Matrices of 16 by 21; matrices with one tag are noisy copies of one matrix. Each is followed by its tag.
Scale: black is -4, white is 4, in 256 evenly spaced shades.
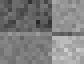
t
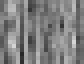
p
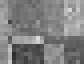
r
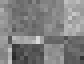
r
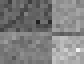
t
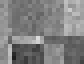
r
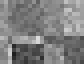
r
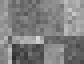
r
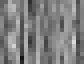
p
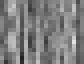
p
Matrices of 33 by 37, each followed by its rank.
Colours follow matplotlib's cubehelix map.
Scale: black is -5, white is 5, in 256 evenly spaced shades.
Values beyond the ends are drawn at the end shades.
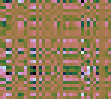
two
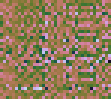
five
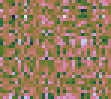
five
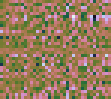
five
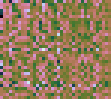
five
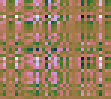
two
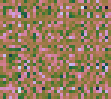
five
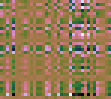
two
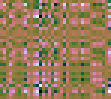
two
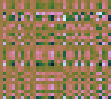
two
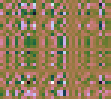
two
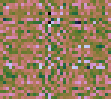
five
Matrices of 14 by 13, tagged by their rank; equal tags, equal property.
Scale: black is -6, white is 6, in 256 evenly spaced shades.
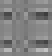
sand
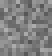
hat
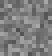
hat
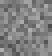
hat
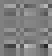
sand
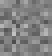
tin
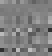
tin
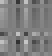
sand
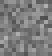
hat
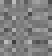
tin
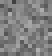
hat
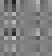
sand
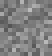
hat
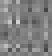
tin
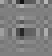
sand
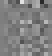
tin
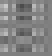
sand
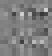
tin
